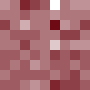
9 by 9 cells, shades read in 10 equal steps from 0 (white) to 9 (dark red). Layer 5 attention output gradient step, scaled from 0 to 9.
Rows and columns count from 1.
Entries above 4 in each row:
5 8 7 9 6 9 8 9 8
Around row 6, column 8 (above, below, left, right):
4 5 6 6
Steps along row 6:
same down up down up down up down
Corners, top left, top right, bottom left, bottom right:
4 4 6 6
